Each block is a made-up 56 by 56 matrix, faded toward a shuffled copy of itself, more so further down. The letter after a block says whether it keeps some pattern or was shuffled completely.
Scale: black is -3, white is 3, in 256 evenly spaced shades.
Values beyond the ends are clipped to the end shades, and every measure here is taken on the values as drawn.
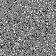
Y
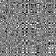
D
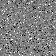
Y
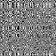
D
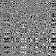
D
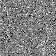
Y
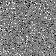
Y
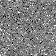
Y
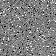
Y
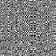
D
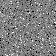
Y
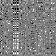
D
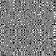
D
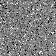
Y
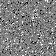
Y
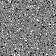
Y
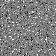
Y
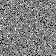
Y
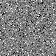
Y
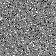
Y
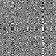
D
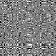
D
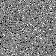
Y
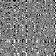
D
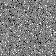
Y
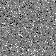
Y
